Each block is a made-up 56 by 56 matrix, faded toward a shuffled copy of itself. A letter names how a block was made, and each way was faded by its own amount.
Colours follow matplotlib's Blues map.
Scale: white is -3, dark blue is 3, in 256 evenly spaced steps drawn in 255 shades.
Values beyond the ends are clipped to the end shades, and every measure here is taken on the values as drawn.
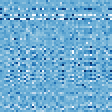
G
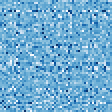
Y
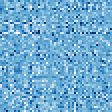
Y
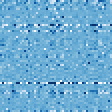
G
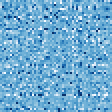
Y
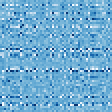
G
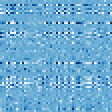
G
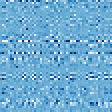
G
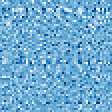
Y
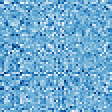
Y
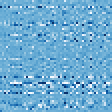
G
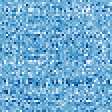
Y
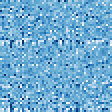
Y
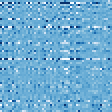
G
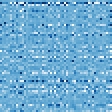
G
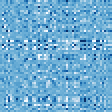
G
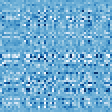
G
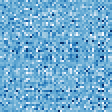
Y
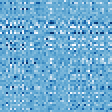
G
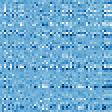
G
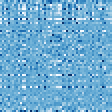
G
